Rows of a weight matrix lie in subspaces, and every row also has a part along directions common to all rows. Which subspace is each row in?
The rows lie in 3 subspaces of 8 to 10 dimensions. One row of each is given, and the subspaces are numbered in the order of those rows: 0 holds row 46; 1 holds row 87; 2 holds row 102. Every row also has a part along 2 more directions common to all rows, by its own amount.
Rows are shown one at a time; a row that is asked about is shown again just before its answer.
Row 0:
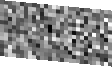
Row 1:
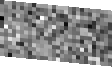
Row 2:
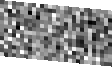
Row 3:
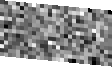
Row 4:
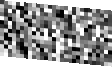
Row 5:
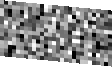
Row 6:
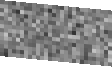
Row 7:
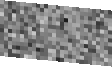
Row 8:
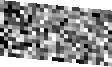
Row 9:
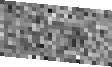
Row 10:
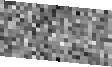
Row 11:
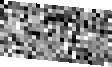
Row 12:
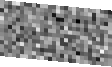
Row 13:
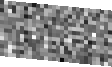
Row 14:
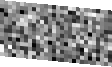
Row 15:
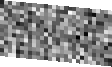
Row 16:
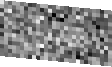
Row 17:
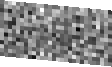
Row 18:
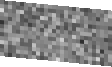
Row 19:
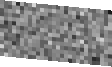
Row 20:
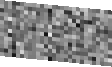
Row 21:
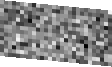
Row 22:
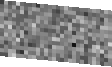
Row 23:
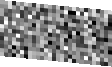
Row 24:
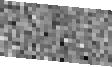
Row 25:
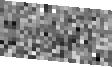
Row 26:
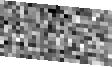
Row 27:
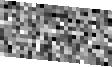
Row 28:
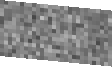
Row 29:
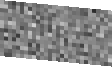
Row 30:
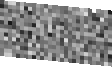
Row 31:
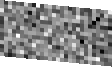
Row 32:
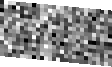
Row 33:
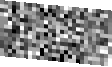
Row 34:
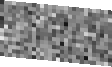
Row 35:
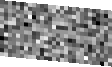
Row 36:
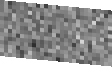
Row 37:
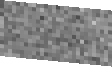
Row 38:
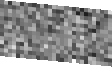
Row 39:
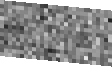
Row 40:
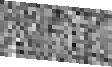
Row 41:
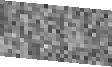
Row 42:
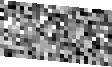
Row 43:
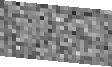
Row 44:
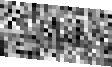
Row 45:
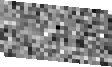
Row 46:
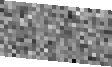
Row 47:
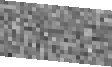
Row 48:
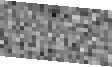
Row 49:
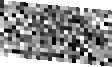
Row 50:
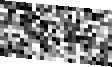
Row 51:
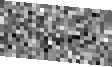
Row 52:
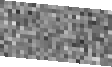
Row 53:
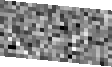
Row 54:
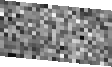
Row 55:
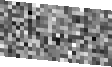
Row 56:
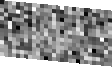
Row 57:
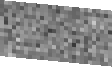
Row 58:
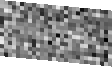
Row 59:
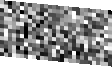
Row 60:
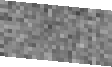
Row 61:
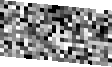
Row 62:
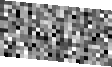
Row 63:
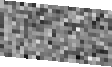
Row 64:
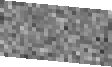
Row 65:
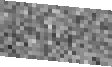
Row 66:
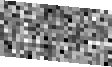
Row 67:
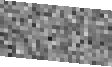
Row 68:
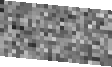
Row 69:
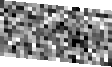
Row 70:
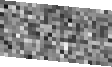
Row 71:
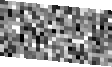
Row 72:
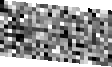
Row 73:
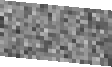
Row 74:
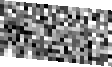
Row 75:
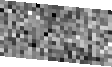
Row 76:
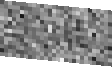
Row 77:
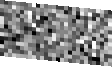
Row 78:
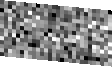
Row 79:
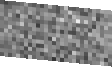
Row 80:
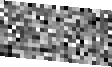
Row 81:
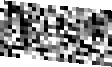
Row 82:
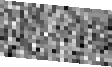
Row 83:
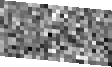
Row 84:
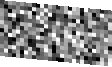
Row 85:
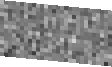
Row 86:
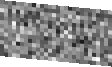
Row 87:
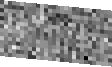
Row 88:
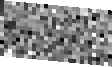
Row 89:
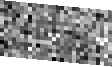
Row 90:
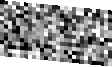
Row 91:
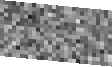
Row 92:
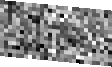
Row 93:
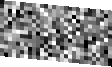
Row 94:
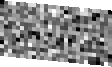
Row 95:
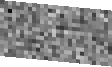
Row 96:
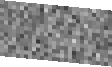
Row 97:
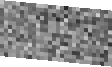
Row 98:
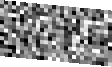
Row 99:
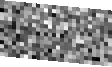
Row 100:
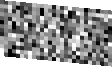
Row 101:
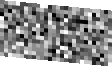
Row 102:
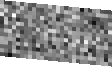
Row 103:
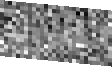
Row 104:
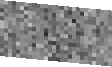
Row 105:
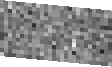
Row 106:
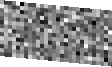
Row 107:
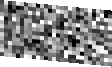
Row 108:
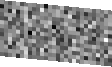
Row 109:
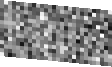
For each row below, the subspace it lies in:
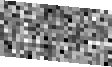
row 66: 1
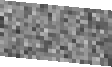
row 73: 2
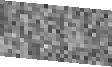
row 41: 0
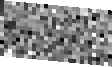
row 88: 1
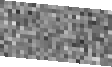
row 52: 0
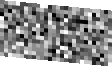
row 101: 2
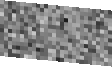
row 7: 2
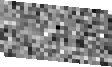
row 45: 1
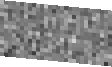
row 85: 1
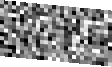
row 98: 0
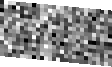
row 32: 1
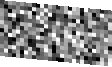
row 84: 2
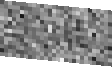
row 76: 0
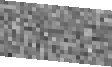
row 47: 1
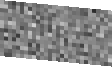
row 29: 1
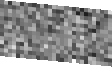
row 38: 0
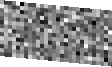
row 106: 2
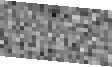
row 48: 1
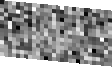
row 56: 0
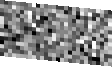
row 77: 1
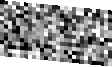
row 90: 0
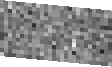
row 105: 2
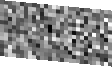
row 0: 1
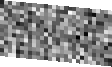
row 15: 0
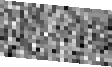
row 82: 1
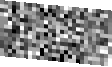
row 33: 0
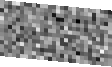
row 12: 2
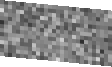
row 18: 0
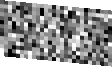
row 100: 0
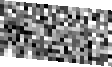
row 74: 1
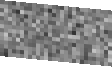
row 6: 0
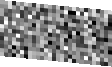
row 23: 0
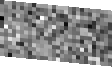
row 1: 1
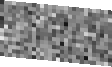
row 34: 1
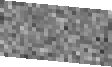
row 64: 2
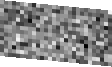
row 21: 2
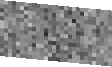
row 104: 0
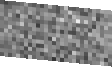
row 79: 2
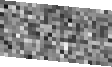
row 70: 1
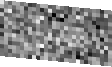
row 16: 2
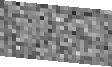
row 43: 2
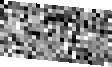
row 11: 1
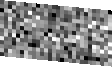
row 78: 0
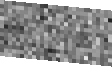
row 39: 1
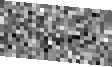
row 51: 0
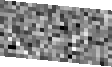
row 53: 0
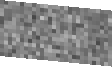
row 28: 1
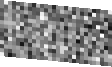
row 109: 1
